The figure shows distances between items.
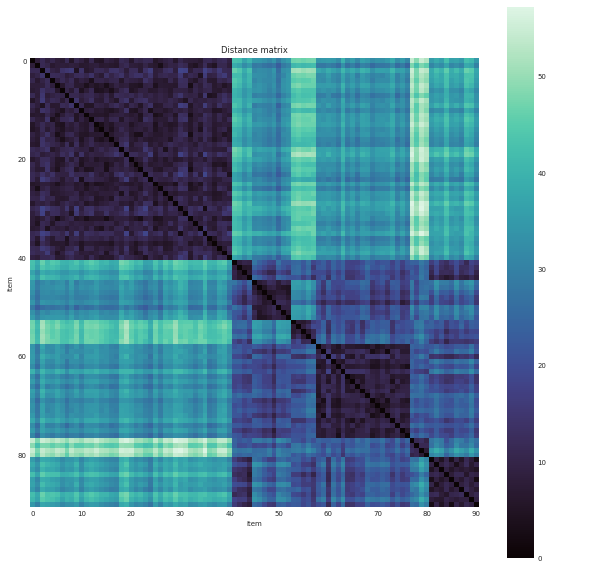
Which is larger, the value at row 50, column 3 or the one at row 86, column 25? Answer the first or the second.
the second
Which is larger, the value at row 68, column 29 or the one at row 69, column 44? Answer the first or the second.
the first
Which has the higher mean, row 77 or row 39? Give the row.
77
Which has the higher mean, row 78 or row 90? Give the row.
78
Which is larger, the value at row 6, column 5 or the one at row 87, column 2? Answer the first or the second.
the second
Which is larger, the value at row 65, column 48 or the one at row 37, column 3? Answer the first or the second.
the first
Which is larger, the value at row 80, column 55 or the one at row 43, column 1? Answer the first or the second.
the second
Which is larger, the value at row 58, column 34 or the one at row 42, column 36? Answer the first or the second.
the second
